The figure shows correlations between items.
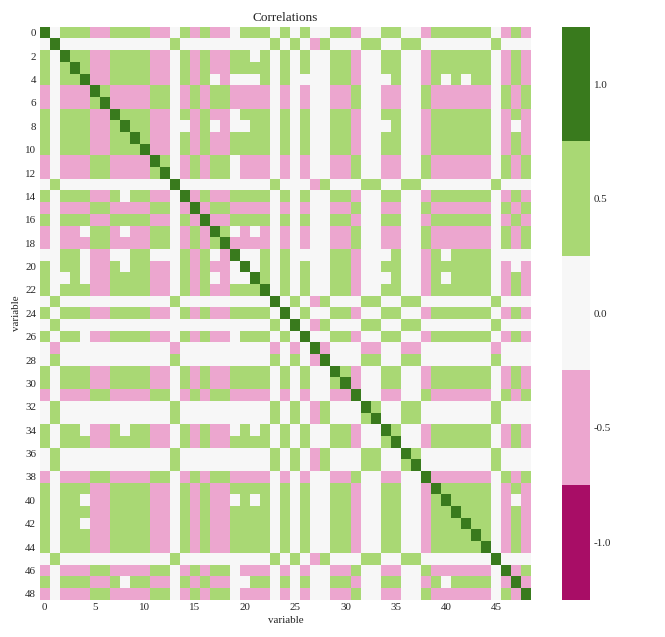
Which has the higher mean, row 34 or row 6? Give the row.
34
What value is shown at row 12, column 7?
-0.5
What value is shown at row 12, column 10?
-0.5
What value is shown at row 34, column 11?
-0.5
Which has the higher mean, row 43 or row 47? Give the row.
43
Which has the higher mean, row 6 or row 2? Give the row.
2
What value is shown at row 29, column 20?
0.5
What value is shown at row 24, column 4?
0.5
